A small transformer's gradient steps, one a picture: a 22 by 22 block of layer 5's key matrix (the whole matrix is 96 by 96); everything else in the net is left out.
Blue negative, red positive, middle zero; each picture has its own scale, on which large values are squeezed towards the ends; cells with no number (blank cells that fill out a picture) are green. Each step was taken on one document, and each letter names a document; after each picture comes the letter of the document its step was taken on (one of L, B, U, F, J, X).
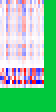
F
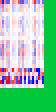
F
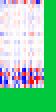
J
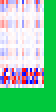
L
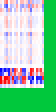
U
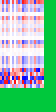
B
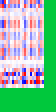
L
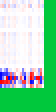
U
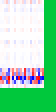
B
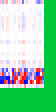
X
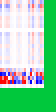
U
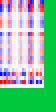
U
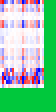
L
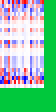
B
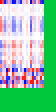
X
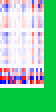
U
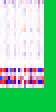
F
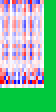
F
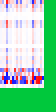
L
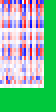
L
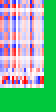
X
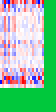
F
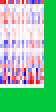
J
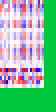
L
